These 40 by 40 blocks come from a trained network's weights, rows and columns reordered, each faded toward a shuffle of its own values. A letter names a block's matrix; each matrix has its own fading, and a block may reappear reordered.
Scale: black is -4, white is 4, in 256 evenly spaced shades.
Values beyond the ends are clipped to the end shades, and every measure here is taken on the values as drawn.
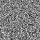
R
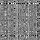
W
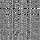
W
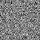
R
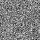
R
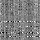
W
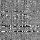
W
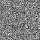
R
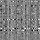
W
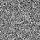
R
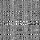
W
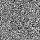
R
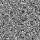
R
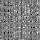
W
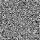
R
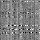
W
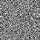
R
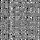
W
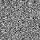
R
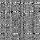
W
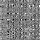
W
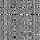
W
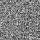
R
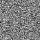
R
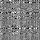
W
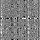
W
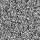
R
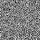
R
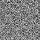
R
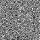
R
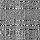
W
